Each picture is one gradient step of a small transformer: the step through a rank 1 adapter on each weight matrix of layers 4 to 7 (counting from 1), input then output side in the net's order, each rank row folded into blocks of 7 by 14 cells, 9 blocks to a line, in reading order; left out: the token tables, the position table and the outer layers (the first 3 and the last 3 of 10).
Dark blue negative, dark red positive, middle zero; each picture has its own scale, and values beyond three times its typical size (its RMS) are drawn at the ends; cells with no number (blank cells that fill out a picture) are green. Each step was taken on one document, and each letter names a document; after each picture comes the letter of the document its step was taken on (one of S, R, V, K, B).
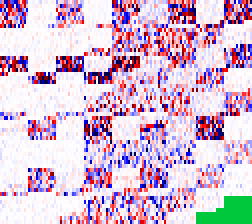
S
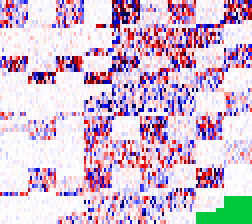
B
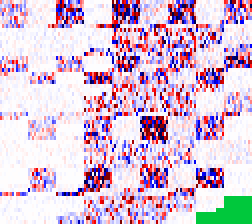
B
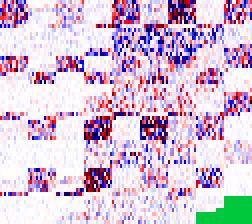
B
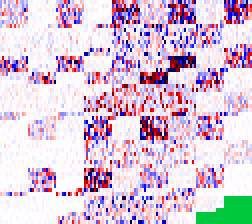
S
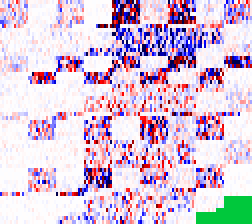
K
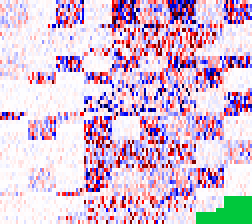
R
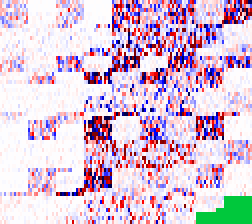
R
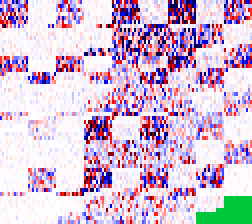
S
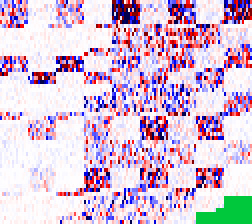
B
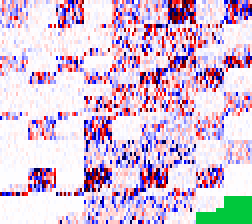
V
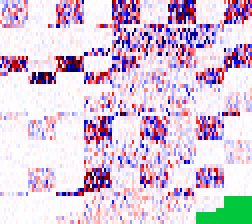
V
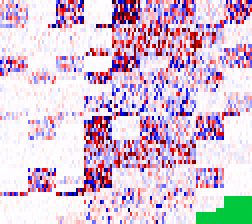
R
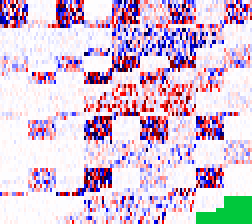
K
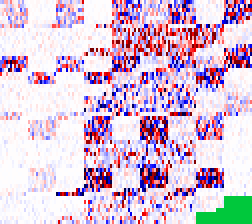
R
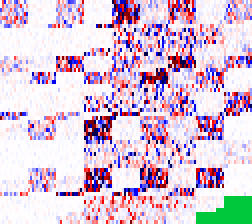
V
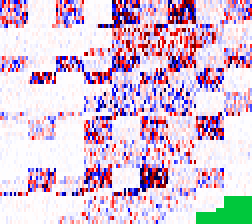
B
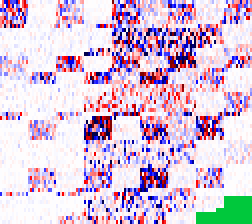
S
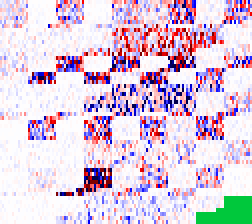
K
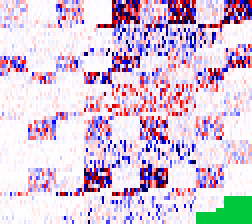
K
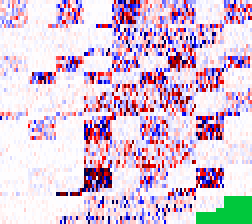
K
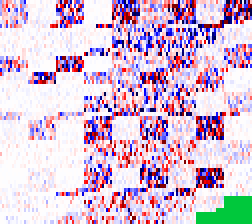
R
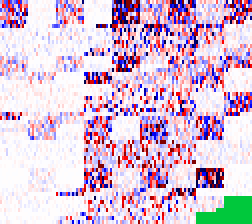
R
